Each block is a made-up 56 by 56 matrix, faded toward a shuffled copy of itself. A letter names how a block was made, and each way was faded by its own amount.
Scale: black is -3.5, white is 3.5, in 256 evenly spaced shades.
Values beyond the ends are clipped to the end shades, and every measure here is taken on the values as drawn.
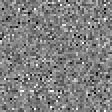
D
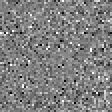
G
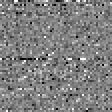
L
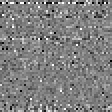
L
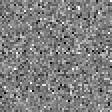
D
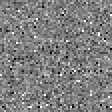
D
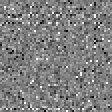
G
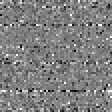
L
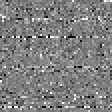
L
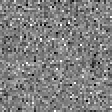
D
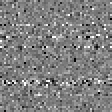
L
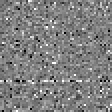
G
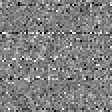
L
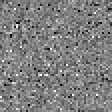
D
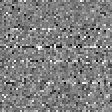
L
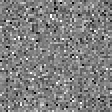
G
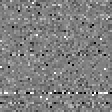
L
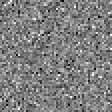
D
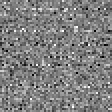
L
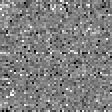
G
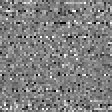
L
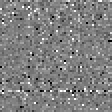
G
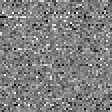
L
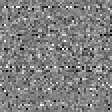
L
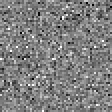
D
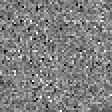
D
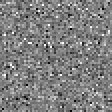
D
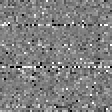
L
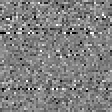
L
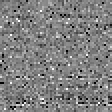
G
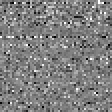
L
